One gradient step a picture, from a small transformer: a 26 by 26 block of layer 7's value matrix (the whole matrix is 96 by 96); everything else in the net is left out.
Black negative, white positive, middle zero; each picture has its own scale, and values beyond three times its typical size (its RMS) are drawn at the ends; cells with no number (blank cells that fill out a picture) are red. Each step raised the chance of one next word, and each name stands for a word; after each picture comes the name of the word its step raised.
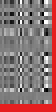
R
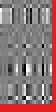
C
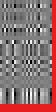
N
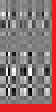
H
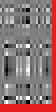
C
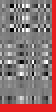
N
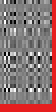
R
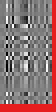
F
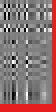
N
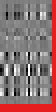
H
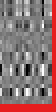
H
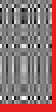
C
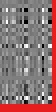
C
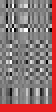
N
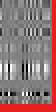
H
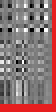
N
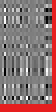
C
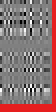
R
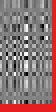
F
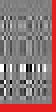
H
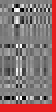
C
